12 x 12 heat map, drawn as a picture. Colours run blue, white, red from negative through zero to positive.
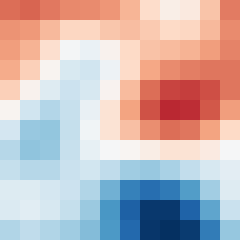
Calmest part: bottom left. Slope: up to the top. Stripes: none. Lone odd cells: none. Ninth with the highest average: middle right.
